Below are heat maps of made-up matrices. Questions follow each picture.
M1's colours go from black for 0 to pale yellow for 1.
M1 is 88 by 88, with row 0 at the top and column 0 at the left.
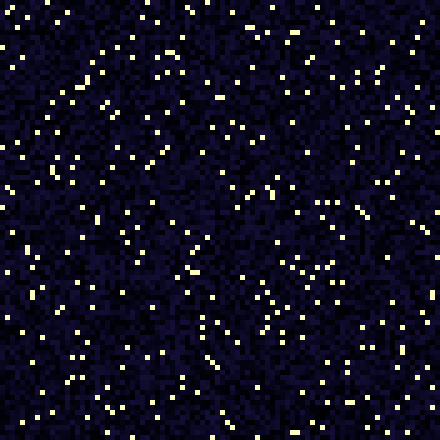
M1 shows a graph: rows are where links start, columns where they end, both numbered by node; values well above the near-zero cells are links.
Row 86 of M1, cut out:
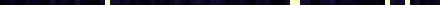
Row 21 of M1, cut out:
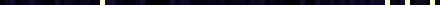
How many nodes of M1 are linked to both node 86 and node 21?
2
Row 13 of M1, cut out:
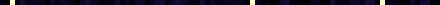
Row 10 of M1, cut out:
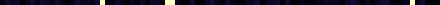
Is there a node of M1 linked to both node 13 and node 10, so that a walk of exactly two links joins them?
no
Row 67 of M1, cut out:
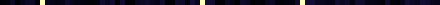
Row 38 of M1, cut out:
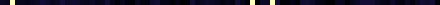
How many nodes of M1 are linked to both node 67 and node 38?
0
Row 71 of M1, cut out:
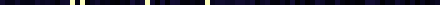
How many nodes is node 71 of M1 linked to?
4
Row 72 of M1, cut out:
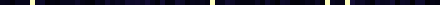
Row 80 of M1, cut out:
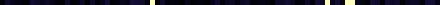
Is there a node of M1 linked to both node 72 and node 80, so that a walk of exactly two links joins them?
yes
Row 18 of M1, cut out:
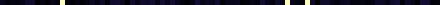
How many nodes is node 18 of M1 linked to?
3
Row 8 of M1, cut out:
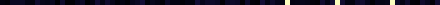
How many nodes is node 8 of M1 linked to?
3
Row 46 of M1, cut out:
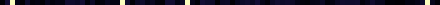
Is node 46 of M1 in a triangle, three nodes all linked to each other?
no
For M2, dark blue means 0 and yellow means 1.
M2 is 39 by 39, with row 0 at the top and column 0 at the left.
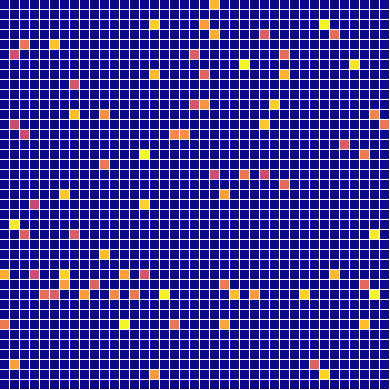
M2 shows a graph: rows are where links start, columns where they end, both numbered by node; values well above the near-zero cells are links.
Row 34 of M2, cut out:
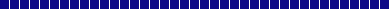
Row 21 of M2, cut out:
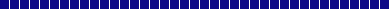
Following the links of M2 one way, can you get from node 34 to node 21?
no
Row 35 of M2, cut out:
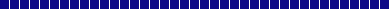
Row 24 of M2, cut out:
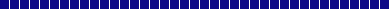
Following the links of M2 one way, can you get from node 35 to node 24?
no
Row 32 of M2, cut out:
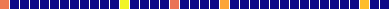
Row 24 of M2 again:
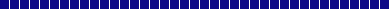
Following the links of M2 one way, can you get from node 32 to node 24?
yes
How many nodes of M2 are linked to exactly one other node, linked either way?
6
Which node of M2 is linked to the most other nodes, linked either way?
node 29
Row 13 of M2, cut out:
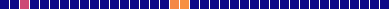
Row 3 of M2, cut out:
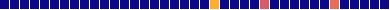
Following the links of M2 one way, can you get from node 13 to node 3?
yes
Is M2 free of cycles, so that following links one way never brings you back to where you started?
yes
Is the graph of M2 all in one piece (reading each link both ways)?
yes
